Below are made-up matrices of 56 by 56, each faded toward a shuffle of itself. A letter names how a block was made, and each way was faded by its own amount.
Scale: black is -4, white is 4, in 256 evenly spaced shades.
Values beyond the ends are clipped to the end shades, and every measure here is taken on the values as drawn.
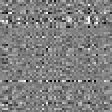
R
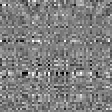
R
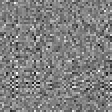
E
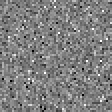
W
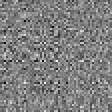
E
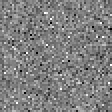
W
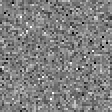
W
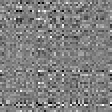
R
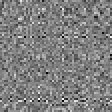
E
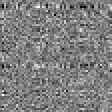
E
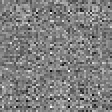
E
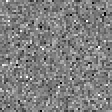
W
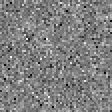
W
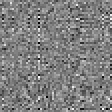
E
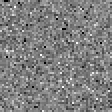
W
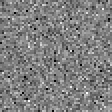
W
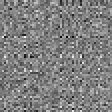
E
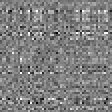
R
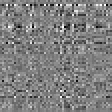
R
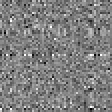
E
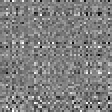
R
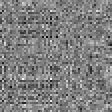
E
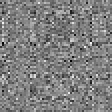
E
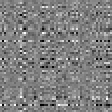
R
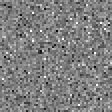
W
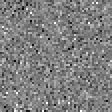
W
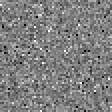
W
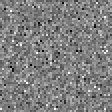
W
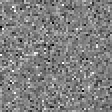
W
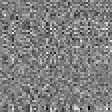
E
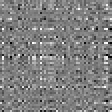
R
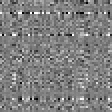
R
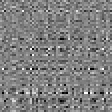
R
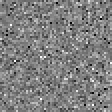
W
